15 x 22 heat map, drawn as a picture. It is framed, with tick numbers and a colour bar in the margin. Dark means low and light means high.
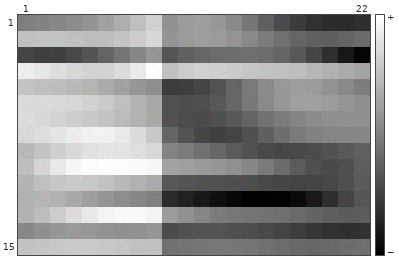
Seam: vertical, 40% of the way across, the left part higher. Ninth with the highest average: middle left. Mirror symmetry: none. Ninth with the lowest average: bottom right.
